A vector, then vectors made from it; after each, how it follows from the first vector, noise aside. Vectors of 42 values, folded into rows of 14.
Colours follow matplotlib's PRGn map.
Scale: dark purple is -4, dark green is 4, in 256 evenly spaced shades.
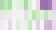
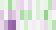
wrapped around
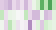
negated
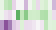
wrapped around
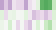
negated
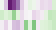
wrapped around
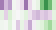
negated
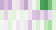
negated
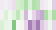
wrapped around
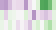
negated
